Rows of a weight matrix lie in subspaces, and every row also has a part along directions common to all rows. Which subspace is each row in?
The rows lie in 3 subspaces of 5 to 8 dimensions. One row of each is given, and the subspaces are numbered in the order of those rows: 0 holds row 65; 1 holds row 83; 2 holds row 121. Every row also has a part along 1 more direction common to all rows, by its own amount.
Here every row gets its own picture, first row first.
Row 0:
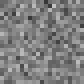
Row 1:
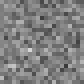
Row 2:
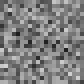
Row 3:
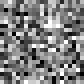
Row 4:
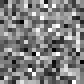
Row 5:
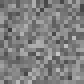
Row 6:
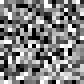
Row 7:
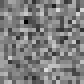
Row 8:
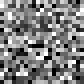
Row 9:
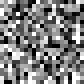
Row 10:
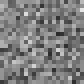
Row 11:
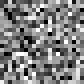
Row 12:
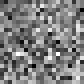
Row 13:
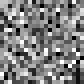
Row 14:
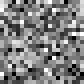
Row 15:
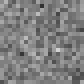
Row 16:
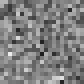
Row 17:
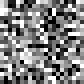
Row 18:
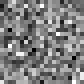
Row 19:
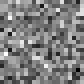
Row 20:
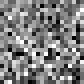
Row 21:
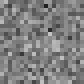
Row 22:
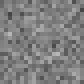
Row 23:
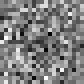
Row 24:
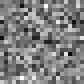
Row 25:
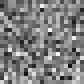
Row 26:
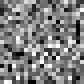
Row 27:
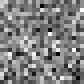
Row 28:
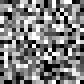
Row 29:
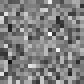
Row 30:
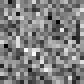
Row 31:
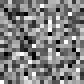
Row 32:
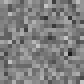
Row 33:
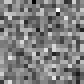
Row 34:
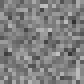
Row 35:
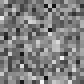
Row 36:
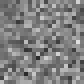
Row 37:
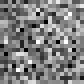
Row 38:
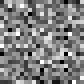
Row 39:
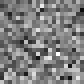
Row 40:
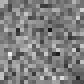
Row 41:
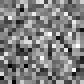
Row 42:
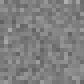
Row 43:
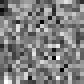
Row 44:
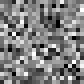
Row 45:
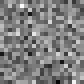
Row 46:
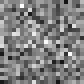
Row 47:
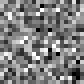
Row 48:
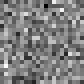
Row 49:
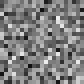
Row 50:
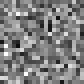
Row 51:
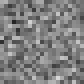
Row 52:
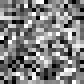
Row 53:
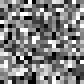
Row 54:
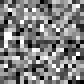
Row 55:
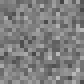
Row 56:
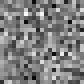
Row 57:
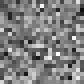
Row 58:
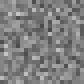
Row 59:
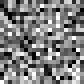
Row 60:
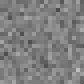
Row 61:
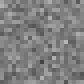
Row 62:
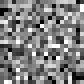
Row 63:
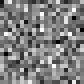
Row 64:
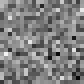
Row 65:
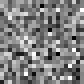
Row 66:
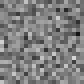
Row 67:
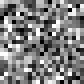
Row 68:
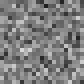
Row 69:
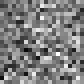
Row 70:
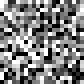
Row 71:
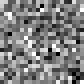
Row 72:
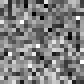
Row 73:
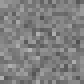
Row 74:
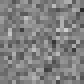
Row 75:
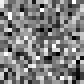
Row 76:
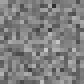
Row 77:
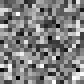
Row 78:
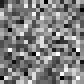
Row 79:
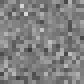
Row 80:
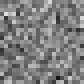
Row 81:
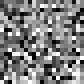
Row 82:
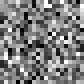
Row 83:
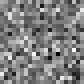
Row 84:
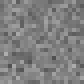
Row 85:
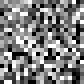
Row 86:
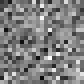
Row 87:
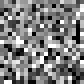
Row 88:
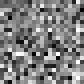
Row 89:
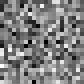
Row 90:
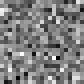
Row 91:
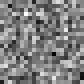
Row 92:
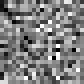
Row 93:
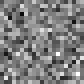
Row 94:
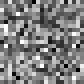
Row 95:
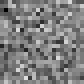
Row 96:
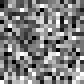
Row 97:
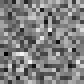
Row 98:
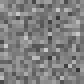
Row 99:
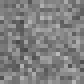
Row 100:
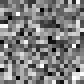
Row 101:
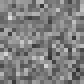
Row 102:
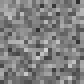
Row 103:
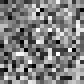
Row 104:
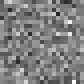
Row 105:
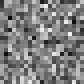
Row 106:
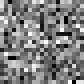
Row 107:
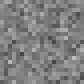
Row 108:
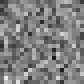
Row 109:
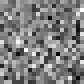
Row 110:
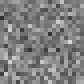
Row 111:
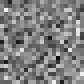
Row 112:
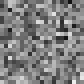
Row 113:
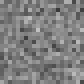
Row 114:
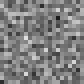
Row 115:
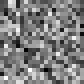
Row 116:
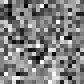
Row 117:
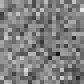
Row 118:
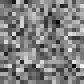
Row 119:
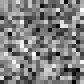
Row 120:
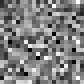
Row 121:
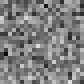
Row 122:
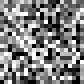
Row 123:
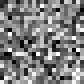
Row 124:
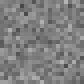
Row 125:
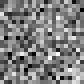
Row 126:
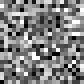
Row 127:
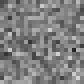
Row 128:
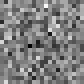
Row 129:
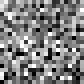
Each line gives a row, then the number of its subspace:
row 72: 2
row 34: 1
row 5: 2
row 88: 0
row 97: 0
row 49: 2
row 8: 2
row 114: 0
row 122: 0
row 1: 2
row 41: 2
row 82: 2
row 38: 1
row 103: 0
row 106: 1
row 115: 0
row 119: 2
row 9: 0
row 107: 1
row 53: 1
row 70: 1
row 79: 1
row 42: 1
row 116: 2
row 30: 0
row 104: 1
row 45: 1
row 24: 1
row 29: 2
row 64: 2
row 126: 0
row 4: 2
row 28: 1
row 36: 2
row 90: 0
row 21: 2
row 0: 2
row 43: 0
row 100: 0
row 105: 1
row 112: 1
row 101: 2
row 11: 0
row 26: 0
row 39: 2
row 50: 0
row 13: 1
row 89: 1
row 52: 2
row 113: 1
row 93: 1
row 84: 0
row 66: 0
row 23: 2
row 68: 2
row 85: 0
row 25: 1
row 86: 0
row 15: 1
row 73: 2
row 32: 1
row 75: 1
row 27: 2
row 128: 2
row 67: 2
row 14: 0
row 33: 1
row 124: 1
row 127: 2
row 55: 2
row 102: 2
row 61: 0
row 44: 0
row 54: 1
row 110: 2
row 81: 1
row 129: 1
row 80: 2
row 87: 0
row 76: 2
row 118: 0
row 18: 1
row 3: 0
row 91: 1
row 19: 2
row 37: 0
